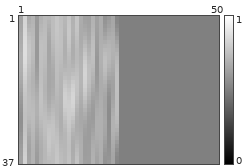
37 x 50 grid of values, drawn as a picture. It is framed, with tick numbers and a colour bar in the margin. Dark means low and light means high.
The table splits into one row of 2 panels. Panel 1,1: high, streaked downward. Panel 1,2: middling, flat.
